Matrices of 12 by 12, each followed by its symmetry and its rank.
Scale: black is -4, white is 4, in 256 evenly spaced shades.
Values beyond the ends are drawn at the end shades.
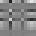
neither, rank one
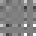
symmetric, rank one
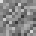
symmetric, full rank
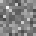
symmetric, full rank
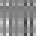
neither, rank one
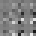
antisymmetric, rank two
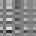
neither, rank one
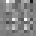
neither, rank two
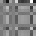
neither, rank one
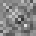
symmetric, full rank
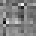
antisymmetric, rank two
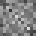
symmetric, full rank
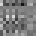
neither, rank two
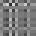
neither, rank one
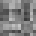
antisymmetric, rank two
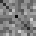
symmetric, full rank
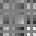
symmetric, rank one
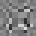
antisymmetric, rank two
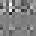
neither, rank two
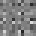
antisymmetric, rank two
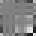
symmetric, rank one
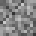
symmetric, full rank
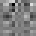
neither, rank two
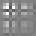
symmetric, rank one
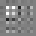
symmetric, rank one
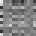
neither, rank two
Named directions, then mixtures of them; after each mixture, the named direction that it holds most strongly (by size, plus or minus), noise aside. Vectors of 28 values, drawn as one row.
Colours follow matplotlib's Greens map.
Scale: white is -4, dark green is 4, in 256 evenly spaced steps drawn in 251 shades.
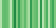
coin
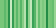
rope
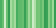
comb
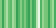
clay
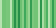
coin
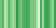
clay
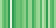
rope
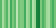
clay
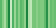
rope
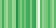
clay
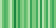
coin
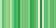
coin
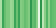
coin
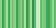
clay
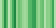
comb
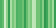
comb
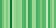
rope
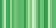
comb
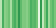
coin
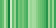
comb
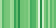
coin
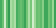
comb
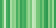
comb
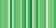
rope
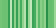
rope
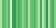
coin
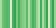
coin
